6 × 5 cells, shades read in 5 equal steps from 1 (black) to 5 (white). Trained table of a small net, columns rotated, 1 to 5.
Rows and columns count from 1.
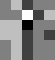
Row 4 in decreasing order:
4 4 3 2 2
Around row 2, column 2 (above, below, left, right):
4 4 3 5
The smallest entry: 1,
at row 3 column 3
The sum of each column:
20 23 14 17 18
